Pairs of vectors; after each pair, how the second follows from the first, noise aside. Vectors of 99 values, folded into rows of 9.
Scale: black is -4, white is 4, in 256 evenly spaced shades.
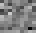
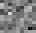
copied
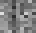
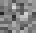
sign-scrambled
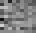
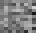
reversed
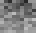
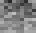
copied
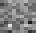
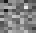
reversed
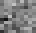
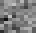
copied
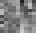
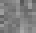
shrunk
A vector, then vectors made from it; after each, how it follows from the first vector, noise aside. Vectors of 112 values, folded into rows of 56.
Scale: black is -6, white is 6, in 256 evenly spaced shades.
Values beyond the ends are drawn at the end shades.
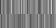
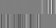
partly zeroed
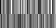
scaled up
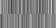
sign-scrambled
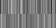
sign-scrambled
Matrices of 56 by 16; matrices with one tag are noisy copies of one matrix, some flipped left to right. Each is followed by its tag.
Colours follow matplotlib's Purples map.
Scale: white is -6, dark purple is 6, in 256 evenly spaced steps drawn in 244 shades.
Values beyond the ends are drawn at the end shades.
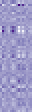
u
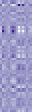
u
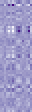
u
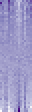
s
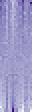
s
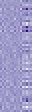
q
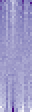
s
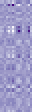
u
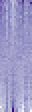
s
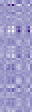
u
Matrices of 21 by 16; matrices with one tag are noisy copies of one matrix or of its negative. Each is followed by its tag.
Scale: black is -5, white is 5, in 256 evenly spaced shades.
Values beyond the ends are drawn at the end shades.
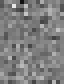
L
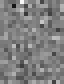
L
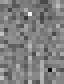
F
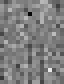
F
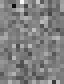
L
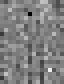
F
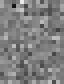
L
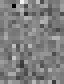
L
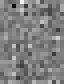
L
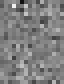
L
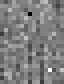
F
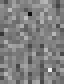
F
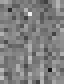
F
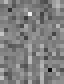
F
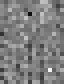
F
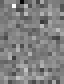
L
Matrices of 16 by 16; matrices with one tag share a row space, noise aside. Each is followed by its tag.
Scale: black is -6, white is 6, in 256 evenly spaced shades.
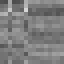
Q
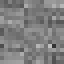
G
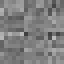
G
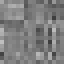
G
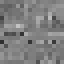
G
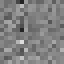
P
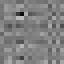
P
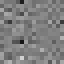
P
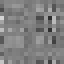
G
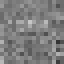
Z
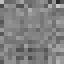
Z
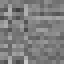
Q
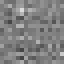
P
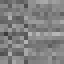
Q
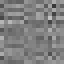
G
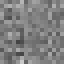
P
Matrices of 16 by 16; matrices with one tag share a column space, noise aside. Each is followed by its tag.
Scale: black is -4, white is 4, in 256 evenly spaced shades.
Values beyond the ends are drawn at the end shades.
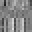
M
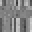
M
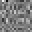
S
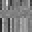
M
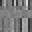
M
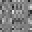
S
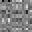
S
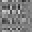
S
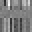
M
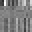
M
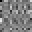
S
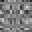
S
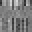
M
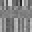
M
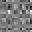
S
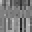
M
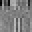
M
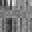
M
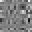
S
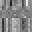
M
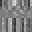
M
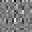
S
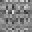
S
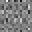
S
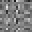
S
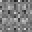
S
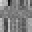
M
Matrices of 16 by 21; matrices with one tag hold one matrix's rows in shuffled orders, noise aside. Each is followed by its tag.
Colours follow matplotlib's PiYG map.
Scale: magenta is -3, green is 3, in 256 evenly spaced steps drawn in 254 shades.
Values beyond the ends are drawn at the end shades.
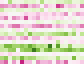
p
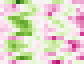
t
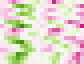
t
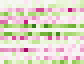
p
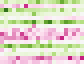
p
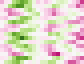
t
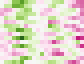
t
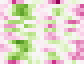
t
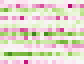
p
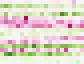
p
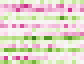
p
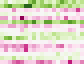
p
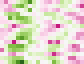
t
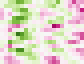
t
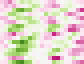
t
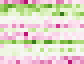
p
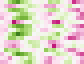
t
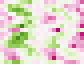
t
